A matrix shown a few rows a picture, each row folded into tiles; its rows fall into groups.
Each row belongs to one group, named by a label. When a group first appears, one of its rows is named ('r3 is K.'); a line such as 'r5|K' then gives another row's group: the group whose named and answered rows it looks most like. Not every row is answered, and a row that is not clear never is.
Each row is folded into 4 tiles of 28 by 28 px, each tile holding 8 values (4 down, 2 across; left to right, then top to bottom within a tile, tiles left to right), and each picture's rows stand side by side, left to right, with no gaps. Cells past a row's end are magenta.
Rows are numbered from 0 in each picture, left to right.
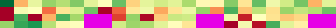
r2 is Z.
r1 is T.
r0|T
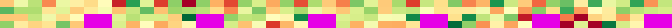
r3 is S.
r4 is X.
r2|S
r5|Z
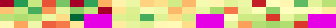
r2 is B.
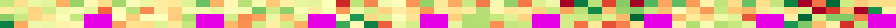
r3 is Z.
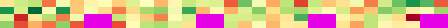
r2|S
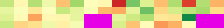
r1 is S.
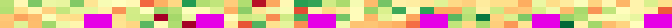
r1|B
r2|B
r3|X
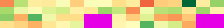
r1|B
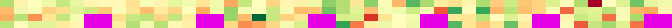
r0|T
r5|B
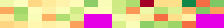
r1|B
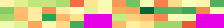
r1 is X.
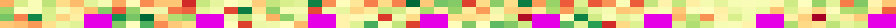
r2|B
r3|B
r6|T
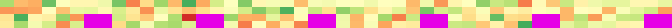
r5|T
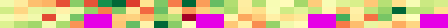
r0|B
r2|Z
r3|X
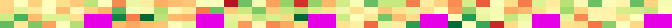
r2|S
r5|Z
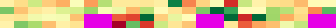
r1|Z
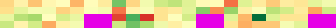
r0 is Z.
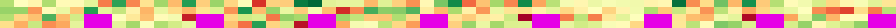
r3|X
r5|T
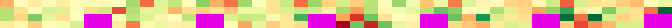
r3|Z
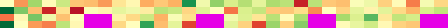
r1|B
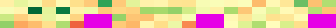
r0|X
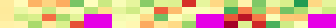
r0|B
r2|Z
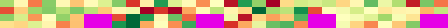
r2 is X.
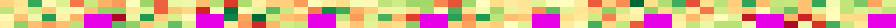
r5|B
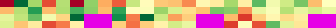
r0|S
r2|Z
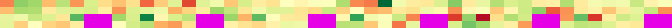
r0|S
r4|T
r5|T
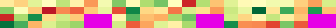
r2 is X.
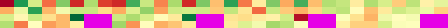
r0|S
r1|S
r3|Z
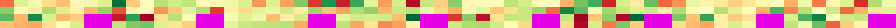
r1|T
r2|B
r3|S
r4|T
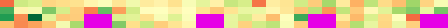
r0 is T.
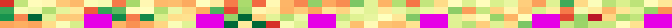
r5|T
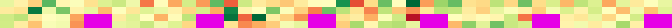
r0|X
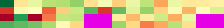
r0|T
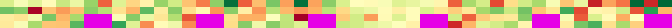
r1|X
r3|T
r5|B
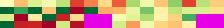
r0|X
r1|S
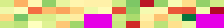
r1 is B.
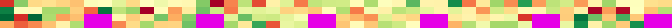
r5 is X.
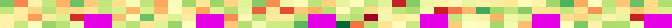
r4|X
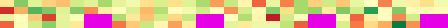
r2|B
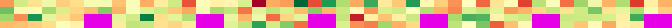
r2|B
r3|Z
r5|S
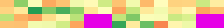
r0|X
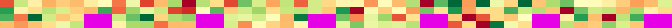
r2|S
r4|Z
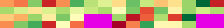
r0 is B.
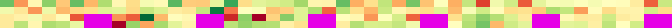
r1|Z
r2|T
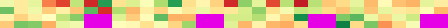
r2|S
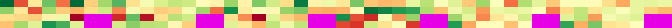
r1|T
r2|Z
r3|X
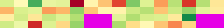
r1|S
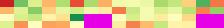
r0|S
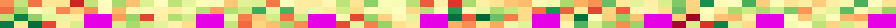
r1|T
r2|X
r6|Z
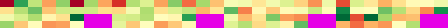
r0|S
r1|S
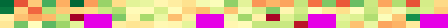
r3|S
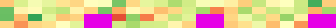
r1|T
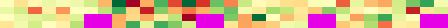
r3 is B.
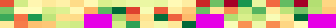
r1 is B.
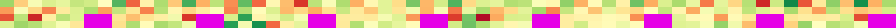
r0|T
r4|T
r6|B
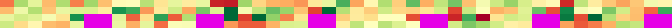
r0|S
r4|T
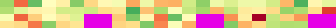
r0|Z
